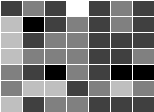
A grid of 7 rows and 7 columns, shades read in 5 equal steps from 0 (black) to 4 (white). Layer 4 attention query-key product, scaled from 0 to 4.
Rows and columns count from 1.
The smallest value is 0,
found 4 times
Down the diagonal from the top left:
1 0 2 2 1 3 1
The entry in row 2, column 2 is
0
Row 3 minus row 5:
1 0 2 0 0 1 1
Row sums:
12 10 11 13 6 16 11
